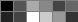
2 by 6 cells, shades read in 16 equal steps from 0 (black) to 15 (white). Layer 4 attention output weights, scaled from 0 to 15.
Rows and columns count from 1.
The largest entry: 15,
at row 2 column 3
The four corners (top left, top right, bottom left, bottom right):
0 6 2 3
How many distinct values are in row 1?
6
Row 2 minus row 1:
2 -1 5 4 5 -3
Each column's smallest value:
0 4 10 8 4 3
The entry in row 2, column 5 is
9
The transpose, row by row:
0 2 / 5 4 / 10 15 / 8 12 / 4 9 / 6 3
